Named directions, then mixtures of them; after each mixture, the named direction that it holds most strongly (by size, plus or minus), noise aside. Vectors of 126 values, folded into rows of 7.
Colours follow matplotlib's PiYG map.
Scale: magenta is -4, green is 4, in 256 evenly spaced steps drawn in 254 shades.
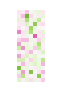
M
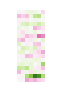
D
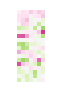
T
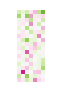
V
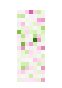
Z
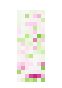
D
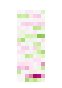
D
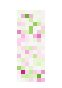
M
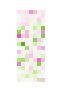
T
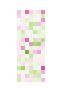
V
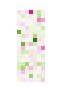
Z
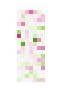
Z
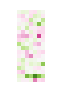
D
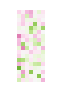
M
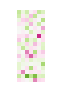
V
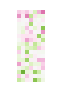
V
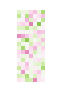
V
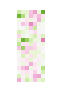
V
